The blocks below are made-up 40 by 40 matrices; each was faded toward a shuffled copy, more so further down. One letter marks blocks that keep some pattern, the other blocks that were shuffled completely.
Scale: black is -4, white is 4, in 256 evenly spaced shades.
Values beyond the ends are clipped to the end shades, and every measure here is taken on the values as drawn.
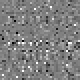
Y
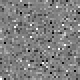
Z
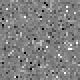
Z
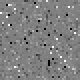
Z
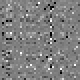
Y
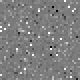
Z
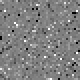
Z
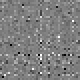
Y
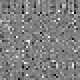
Y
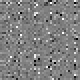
Y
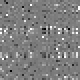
Y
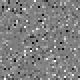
Z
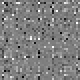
Y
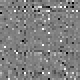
Y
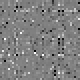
Y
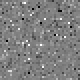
Z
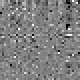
Y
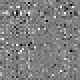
Y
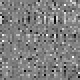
Y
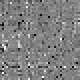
Y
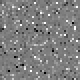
Z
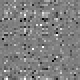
Y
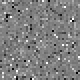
Z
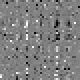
Y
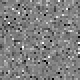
Z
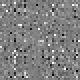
Y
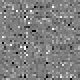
Y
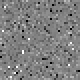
Z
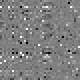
Y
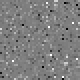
Z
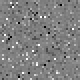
Z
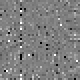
Y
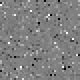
Z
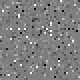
Z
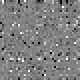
Y
